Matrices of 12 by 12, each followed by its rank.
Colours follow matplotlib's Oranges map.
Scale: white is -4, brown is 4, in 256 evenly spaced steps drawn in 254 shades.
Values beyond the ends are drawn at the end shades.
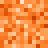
full rank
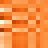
one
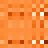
one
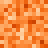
full rank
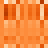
one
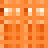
one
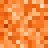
full rank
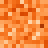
full rank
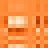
one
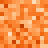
full rank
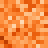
full rank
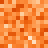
full rank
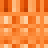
one
